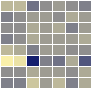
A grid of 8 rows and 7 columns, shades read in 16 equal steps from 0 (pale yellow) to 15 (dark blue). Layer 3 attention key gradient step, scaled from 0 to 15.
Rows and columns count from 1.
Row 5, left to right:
4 5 8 6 6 7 7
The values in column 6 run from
5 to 8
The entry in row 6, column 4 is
8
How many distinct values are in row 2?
4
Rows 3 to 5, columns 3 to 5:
5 6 5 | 5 6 6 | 8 6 6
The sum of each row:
45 45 44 43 43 49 43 42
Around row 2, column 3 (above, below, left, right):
9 5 7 6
